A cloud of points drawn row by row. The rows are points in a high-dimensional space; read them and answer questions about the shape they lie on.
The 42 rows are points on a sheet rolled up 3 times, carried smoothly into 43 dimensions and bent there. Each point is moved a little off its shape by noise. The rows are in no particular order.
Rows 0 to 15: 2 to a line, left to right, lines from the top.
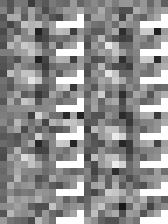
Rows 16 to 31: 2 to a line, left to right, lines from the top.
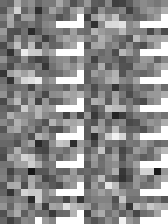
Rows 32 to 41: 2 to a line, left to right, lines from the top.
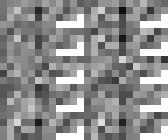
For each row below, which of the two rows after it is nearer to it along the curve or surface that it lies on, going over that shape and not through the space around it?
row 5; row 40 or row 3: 3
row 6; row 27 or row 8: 27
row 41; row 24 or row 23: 24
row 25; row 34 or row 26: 26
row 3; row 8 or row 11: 11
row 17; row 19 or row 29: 29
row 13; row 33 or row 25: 25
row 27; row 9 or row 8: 9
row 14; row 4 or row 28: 28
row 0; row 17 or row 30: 17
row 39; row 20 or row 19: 19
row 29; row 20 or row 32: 20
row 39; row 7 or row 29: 7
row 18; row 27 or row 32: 32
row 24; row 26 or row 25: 25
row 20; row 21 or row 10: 10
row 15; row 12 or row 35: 35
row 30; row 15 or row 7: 15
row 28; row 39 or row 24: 24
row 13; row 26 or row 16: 16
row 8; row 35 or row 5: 35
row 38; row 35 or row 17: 17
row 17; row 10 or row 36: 10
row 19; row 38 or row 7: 7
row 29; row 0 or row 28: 28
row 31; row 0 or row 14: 14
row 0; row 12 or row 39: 12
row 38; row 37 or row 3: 3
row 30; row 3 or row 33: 33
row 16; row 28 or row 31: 31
